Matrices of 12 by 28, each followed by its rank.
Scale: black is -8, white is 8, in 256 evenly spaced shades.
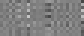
two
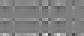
one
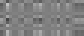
one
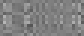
two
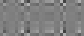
one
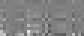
two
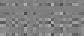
two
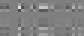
one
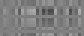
one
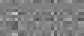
two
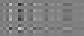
one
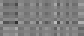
one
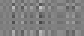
one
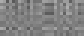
two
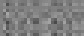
two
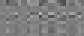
two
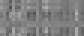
two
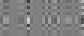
one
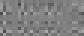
two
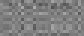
two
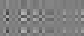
one
